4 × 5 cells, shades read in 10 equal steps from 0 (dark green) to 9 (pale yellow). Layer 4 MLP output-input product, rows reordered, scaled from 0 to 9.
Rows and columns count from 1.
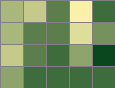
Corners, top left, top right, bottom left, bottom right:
6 2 5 2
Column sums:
24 15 10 24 8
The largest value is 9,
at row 1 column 4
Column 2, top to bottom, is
7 3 3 2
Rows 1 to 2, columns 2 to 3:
7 3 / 3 3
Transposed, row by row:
6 6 7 5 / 7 3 3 2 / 3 3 2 2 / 9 8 5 2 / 2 4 0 2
